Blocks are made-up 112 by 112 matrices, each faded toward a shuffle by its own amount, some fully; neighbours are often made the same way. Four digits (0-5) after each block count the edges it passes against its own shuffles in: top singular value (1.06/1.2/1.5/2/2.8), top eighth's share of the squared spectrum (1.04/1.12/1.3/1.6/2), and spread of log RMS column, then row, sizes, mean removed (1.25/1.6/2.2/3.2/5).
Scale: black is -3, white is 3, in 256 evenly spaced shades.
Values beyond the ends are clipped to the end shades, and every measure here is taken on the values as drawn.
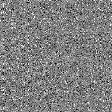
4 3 2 1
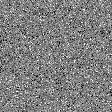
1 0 0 0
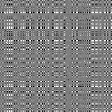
5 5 5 5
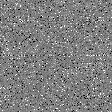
3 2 0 1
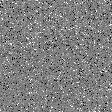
0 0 0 0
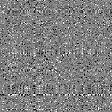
5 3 2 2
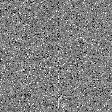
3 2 1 0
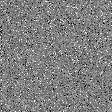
2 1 0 0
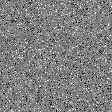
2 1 0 0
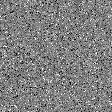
0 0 0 1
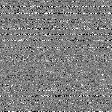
2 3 0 4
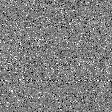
1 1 0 2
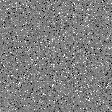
2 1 0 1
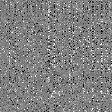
4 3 3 2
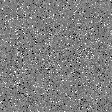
1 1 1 1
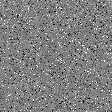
0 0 0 0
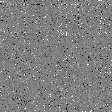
2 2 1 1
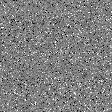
0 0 0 1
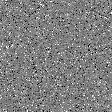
0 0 0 0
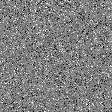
0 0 0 0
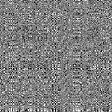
5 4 3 3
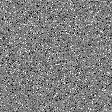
2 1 0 0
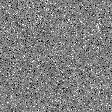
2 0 0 0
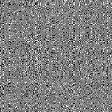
5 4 3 3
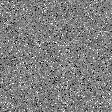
1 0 0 0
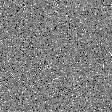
0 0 0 0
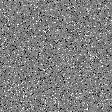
0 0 0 0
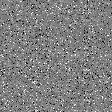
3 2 1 0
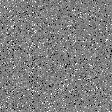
3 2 1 0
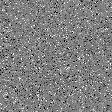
2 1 0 0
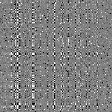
5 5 4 3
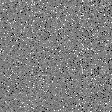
3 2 1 0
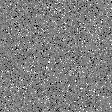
2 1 0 0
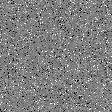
2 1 0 0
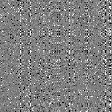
5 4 3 2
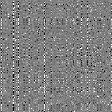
5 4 3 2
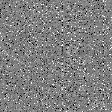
4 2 2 1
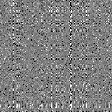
5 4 3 3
